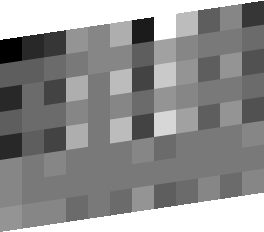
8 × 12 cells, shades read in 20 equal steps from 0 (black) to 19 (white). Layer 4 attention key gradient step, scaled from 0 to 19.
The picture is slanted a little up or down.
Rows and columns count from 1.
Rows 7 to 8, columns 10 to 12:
9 9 9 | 10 8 10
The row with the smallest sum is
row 1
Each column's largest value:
11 10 10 13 10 14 11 19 14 10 11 10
